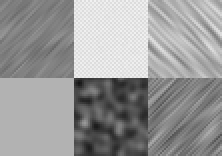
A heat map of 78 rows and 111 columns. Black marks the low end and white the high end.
It is made of 2 by 3 panels. Panel 1,1: middling, slanting up to the right, faint in contrast. Panel 1,2: very high, checkered, faint in contrast. Panel 1,3: high, slanting down to the right. Panel 2,1: high, flat. Panel 2,2: low, blotchy. Panel 2,3: middling, slanting up to the right.
